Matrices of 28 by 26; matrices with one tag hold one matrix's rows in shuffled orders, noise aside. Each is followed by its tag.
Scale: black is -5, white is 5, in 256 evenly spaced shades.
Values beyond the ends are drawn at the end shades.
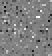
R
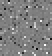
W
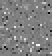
R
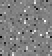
W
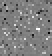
R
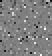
W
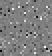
W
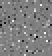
W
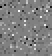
W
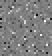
W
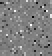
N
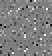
W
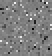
N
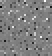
W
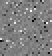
N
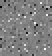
W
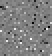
N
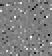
N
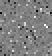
W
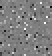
W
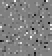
N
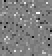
R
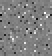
W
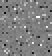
R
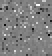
R
